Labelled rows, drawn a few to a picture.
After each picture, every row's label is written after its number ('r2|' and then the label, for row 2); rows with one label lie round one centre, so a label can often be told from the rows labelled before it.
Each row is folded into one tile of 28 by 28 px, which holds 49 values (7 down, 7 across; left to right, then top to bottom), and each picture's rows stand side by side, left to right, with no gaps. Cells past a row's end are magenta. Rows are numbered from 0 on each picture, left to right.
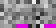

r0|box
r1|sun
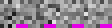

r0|sun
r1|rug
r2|box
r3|box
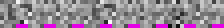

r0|rug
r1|box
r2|box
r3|rug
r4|box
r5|box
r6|sun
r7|box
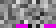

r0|rug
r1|sun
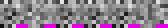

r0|sun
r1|box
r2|sun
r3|sun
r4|sun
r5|rug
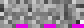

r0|box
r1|box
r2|rug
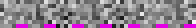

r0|box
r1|rug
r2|sun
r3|rug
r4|sun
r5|box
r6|rug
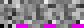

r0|sun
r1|rug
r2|rug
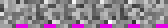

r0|box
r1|rug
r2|rug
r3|rug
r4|rug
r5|box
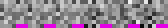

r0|box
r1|box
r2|box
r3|sun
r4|rug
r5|sun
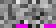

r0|rug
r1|sun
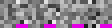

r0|rug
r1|rug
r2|box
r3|sun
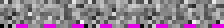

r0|sun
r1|box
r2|rug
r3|sun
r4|box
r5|sun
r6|rug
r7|rug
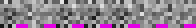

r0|sun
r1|box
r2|sun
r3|sun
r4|sun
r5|box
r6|box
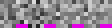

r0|rug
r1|sun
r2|box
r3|box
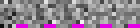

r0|sun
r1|rug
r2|rug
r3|box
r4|box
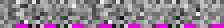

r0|rug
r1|sun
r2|sun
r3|rug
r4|sun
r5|box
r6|sun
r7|box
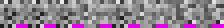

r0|sun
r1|sun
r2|sun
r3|box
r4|sun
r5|box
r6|rug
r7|rug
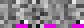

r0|rug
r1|sun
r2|rug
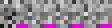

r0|sun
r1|box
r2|box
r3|box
